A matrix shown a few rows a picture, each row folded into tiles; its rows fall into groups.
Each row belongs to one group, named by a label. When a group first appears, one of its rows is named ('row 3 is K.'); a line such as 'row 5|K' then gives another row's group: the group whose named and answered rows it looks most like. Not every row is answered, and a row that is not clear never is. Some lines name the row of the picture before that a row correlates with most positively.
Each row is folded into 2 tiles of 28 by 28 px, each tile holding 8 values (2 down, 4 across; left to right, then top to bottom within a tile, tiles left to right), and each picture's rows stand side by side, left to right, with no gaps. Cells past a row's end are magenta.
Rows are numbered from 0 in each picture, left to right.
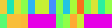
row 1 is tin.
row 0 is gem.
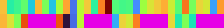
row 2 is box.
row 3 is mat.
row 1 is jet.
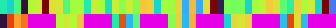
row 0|box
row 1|gem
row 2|mat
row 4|box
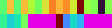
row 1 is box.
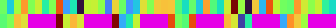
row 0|tin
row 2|jet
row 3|gem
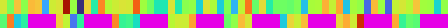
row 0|mat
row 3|gem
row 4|tin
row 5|box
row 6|gem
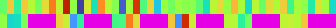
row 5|gem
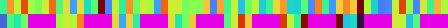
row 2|mat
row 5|gem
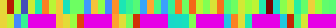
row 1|gem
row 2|gem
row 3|jet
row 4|box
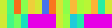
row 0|mat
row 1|mat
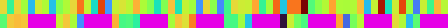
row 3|gem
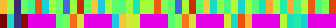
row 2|box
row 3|tin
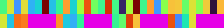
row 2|tin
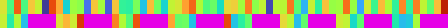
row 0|mat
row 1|gem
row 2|gem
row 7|jet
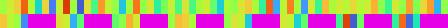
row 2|tin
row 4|box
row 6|mat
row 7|mat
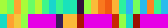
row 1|box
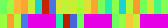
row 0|box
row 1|mat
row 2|tin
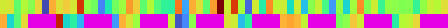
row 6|tin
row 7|box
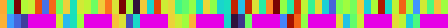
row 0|mat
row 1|jet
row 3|gem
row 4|jet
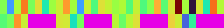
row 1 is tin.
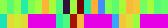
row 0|box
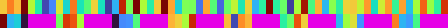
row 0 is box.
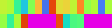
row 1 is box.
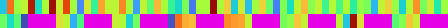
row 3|box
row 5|tin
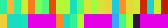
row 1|jet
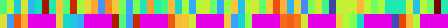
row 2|gem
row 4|jet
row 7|box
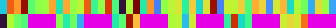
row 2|tin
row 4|mat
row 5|gem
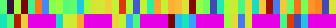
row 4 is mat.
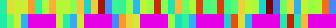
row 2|box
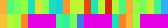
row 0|gem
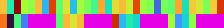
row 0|mat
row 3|jet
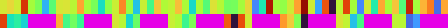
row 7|mat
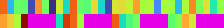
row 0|gem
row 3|tin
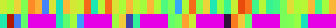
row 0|mat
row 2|mat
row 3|tin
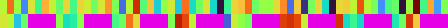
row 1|jet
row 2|tin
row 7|tin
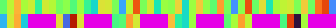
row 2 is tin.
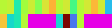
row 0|jet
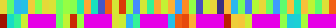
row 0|jet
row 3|gem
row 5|jet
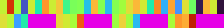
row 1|gem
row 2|box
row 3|gem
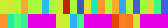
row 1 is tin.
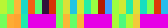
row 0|mat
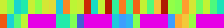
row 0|jet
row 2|jet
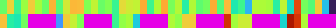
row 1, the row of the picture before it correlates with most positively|3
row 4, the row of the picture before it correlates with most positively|0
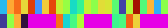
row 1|jet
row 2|tin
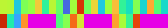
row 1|tin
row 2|gem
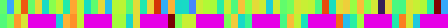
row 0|tin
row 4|mat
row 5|box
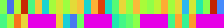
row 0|tin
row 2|jet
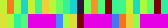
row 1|box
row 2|box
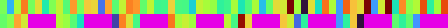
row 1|mat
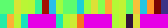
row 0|box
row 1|box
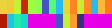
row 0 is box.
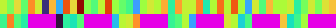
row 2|box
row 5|jet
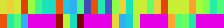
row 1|gem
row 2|jet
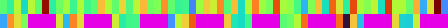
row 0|box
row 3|box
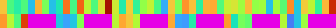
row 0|gem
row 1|jet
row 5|jet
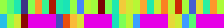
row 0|box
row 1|box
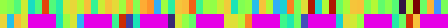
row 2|mat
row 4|gem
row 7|tin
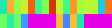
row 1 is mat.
